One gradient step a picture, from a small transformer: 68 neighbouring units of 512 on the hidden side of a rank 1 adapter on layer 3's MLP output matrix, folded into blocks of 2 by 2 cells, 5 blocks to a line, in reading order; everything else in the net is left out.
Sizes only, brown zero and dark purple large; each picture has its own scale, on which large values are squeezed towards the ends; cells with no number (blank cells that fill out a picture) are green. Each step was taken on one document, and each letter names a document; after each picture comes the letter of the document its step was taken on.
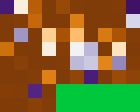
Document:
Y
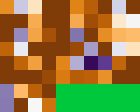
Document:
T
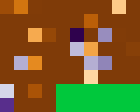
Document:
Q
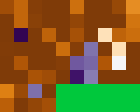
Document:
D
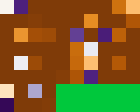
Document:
Q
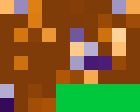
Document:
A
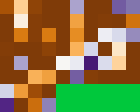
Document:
A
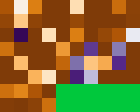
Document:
D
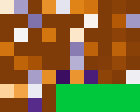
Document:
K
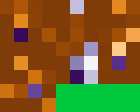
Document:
D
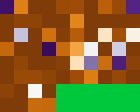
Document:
Y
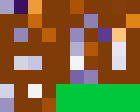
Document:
Q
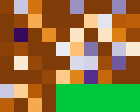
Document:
T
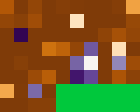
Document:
D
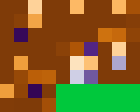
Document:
D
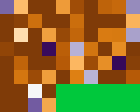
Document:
Y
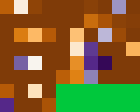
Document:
Q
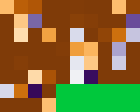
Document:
D
